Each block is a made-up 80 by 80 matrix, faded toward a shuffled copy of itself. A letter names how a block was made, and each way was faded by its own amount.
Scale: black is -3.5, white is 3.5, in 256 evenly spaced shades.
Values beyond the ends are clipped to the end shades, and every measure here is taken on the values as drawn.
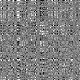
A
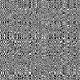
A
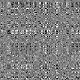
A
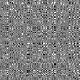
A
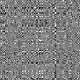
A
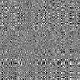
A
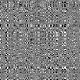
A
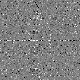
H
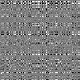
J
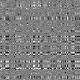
J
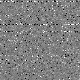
H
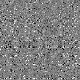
H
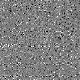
H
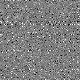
H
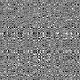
A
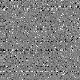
H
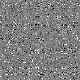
H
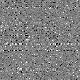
H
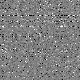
H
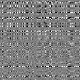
J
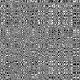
A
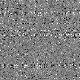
H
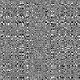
A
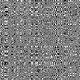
A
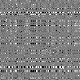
J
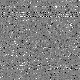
H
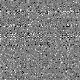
H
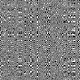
A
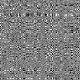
A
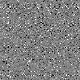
H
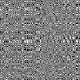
A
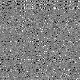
H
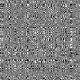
A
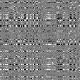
J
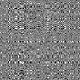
A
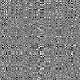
A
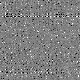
H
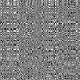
A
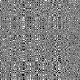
A
